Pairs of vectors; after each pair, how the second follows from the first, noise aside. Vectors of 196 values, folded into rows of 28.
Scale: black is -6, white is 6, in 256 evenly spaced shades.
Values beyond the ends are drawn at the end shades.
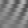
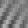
reversed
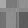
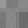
shrunk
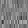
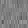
shrunk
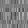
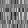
scaled up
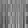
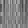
reversed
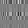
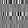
scaled up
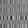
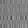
shrunk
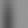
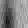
scaled up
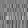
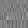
shrunk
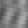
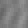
shrunk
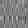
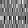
scaled up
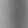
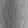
reversed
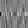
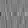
shrunk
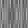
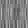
reversed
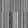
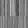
reversed
